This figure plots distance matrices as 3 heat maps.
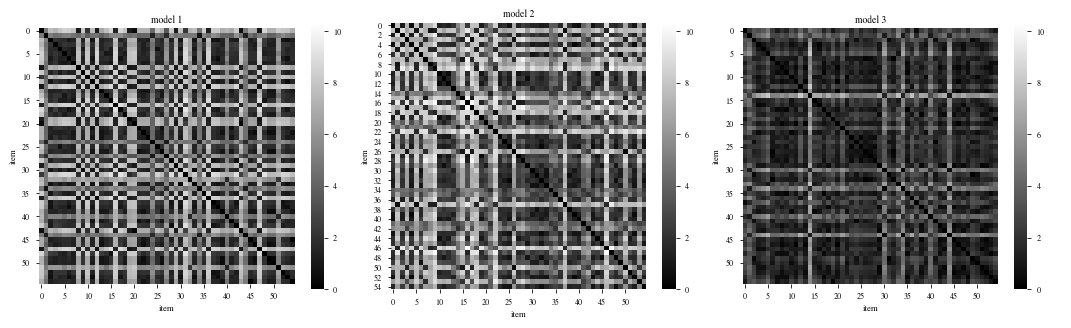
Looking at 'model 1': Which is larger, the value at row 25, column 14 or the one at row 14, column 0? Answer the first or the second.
the second
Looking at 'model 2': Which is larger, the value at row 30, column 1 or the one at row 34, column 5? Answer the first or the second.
the first
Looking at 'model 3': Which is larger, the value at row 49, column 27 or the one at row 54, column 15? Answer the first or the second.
the second
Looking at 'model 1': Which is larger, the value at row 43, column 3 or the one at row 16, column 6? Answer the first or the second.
the second
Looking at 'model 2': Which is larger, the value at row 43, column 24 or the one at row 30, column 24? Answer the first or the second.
the second
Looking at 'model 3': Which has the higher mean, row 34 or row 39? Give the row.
34
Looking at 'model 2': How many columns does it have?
55
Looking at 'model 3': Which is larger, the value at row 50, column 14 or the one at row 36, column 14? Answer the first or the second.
the second
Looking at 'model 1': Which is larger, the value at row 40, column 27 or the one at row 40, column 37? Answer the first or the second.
the second
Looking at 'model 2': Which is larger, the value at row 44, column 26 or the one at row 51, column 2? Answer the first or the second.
the first
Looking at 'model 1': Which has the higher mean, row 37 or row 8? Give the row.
8
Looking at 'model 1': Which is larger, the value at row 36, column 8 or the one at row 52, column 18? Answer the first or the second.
the second
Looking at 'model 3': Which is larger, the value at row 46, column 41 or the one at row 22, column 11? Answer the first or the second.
the first
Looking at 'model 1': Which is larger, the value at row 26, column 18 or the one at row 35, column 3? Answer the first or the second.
the second
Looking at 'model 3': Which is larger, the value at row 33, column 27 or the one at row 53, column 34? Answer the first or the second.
the second
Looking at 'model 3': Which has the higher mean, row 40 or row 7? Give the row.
40
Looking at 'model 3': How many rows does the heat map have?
55
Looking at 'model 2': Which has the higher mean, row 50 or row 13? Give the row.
50
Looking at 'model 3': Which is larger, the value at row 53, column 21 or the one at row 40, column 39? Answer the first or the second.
the second
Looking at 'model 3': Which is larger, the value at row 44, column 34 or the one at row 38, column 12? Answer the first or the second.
the second
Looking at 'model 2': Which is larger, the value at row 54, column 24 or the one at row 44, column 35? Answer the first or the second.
the second
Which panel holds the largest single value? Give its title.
model 2
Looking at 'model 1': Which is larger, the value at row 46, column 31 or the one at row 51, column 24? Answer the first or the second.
the first
